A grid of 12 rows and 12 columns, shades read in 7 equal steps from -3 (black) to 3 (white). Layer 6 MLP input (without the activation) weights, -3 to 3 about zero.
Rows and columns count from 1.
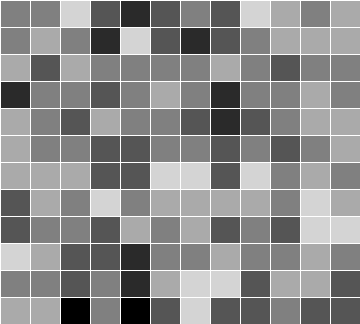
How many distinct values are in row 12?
5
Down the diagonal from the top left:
0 1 1 -1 0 0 2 1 0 0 1 -1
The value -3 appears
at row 12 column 3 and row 12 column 5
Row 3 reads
1 -1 1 0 0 0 0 1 0 -1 0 0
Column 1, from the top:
0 0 1 -2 1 1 1 -1 -1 2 0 1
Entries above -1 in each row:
8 8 10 9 8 8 9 11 8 9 8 5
